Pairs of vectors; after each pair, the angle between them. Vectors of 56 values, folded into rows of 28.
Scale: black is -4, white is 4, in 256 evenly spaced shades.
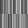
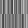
partly opposed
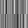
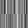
nearly opposite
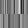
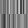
partly aligned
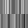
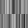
nearly parallel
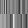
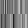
nearly opposite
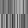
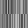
partly aligned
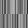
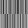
orthogonal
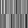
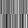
partly opposed
